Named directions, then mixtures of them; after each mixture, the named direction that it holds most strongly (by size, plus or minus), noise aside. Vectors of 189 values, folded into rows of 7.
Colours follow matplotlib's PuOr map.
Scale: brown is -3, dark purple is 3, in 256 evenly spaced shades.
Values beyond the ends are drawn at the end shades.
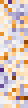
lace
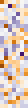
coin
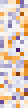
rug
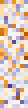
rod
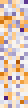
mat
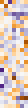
lace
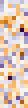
coin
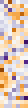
lace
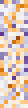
rod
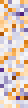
lace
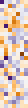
coin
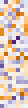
rug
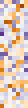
rod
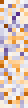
coin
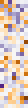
lace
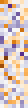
coin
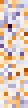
coin
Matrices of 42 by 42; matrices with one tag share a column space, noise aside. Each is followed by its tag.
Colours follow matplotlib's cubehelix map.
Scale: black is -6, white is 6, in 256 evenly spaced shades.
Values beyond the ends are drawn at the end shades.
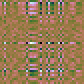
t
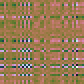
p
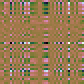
t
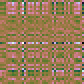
t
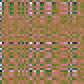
t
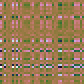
p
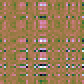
p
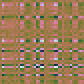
p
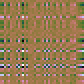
p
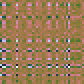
p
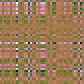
t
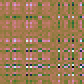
p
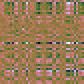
t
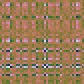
p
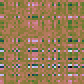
p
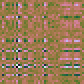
p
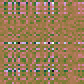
t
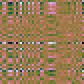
t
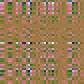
t
